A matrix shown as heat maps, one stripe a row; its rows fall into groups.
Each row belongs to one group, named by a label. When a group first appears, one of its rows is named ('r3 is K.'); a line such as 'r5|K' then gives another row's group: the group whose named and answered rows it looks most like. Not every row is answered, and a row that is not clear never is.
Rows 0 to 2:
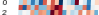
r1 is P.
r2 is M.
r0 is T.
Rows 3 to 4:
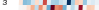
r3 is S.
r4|M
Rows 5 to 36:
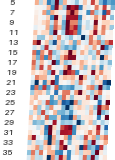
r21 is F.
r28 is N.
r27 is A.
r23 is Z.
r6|M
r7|P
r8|M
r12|S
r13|T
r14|A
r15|P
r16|P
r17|F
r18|P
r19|M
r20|Z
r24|T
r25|N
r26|A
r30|M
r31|M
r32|T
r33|T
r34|P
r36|T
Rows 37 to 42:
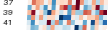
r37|Z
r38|Z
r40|A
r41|F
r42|S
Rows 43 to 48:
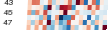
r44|M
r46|N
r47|F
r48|N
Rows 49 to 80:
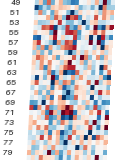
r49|A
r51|A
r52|M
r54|N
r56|F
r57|T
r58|P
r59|A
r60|Z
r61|P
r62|P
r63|N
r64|F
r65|T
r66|N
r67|A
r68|N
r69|F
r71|M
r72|N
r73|T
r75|N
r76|F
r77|A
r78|S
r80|A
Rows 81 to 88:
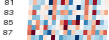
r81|T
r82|S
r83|T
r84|S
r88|S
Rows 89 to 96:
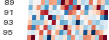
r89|M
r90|Z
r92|F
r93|S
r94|P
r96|T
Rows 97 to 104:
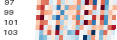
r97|Z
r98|T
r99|Z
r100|T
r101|Z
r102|T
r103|F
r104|S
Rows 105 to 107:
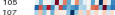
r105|F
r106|A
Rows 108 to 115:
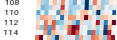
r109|S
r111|Z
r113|P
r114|P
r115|T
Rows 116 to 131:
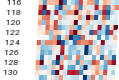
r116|F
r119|Z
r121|N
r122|P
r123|N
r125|S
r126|S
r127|F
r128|T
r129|S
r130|M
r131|S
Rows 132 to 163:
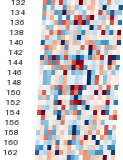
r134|F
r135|Z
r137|S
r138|N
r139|A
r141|Z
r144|P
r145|M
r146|S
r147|S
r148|S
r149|M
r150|T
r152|M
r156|S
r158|A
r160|N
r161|F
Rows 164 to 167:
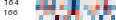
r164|A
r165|A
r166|P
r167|F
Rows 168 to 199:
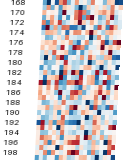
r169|A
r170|M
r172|P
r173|A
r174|Z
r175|S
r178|A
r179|F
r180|S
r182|T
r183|F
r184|P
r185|N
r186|M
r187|T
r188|S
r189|P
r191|S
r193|T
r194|S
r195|Z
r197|T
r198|P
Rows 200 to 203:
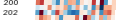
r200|T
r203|Z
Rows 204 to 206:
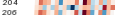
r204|Z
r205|A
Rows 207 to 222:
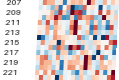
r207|Z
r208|N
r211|P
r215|T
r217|N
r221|N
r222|T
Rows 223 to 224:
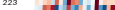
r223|M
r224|N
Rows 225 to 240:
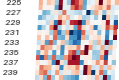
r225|M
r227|S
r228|F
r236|P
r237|M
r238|Z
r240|A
